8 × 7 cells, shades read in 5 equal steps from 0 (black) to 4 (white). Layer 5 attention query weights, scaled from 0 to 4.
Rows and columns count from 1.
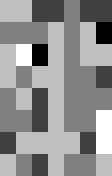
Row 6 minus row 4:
-1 0 -2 0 0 0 3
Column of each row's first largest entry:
1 4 2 1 2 7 7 1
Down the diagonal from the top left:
3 2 0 3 2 2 4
